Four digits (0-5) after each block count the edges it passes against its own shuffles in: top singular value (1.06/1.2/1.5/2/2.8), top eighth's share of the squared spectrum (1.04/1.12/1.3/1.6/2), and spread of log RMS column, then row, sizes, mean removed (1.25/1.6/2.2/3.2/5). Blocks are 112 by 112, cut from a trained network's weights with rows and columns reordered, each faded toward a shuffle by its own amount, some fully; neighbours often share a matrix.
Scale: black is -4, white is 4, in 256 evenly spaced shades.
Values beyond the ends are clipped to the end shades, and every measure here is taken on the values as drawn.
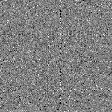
3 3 1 1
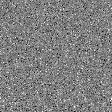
2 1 0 1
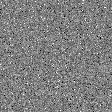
0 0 0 0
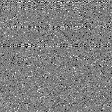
4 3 0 3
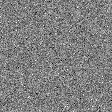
0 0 0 0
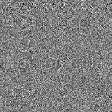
4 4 2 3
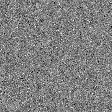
0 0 0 0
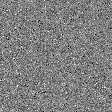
1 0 0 0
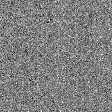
2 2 0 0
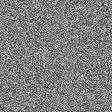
0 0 0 0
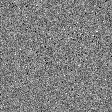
0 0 0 0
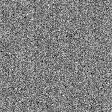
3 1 0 0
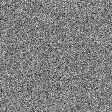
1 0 0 0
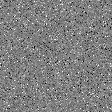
1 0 0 0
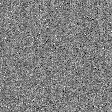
2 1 0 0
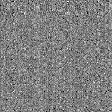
3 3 1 2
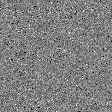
2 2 0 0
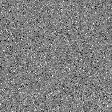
2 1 0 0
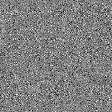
3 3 1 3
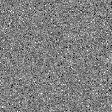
3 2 1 1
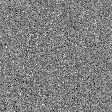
1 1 0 0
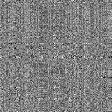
4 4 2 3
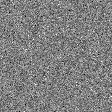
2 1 0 0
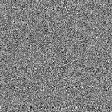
3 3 1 2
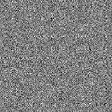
4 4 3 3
